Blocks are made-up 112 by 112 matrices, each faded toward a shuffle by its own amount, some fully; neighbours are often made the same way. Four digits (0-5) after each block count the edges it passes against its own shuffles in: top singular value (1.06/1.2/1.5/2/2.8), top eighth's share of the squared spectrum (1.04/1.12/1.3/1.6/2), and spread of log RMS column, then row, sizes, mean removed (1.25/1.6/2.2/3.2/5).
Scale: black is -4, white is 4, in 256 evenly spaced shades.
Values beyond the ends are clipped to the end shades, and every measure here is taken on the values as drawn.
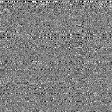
4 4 1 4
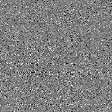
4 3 1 2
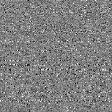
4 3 1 3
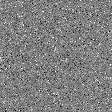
0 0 0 0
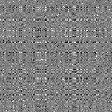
5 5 3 4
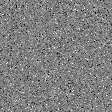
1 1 0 0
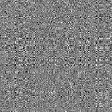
5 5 3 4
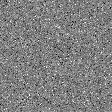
0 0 0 0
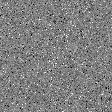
1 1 0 0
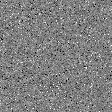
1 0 0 0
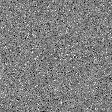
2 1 0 0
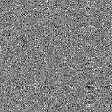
4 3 2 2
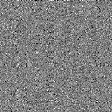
4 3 1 2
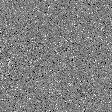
0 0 0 0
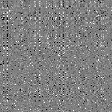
5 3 3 2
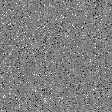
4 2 1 1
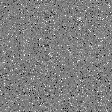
3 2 1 0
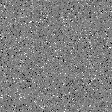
3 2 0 1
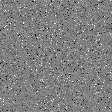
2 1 0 0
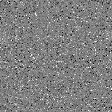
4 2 1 1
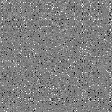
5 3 2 2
